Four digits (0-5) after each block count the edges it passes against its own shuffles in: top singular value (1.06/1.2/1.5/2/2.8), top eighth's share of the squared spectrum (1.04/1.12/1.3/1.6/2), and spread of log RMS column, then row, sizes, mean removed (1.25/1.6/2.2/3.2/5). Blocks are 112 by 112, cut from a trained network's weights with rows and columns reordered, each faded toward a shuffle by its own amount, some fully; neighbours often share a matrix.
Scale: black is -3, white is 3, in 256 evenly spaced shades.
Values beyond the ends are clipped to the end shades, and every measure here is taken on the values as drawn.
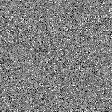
3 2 0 1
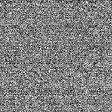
4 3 1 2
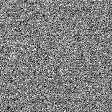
2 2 0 0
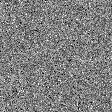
0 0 0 0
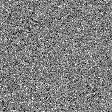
0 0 0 0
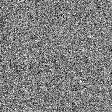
0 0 0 0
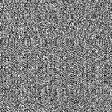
4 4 0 2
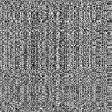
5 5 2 3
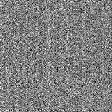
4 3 1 2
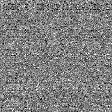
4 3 1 2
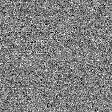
2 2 0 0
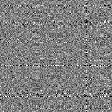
4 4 2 3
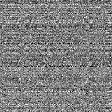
4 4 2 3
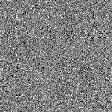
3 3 1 2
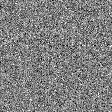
2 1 0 0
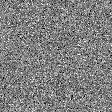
1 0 0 0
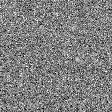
2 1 0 0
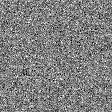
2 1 0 0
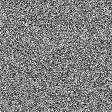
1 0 0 0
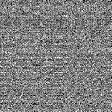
4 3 1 2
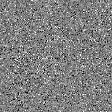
3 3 1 2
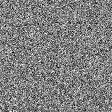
1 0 0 0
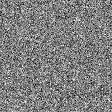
2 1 0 0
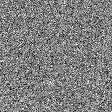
0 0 0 0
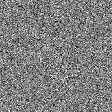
3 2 1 0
